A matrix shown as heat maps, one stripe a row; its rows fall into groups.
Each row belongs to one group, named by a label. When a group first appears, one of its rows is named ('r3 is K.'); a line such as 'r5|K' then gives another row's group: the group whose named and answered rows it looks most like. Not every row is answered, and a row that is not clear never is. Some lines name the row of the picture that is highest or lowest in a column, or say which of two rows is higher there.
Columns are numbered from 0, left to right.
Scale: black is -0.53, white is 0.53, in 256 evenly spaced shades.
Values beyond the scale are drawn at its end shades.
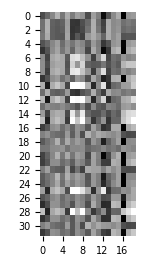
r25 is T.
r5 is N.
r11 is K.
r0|N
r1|K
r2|K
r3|K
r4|N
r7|T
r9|N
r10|T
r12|T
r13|K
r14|T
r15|T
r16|N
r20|N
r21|N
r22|K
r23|N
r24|N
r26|N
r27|N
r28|T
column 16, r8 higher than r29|Yes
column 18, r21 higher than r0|Yes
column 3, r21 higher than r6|No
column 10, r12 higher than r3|No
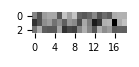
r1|N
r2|K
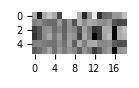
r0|T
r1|K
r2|N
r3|N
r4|K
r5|N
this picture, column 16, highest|0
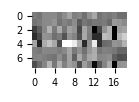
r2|N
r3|N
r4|T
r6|K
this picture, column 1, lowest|4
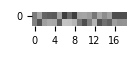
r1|T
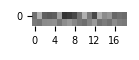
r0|K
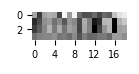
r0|T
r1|N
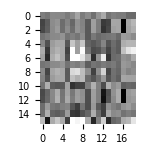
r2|N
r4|T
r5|T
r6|T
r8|T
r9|T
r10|K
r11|N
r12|N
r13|K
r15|T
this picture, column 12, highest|6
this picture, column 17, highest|5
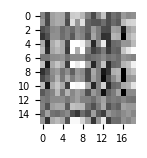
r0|T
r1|T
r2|N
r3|N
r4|T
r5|T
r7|T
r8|N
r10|T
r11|N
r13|T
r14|K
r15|T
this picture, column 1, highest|14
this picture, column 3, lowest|14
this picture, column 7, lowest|14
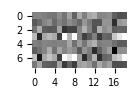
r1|N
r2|K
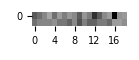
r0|N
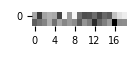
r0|T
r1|N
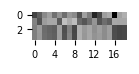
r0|N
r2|K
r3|K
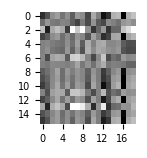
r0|N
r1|K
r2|T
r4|K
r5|K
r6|T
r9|N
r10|N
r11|T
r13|T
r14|N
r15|N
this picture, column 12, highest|13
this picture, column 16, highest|2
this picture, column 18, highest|2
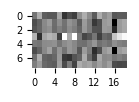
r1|N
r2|N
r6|K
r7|K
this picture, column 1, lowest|3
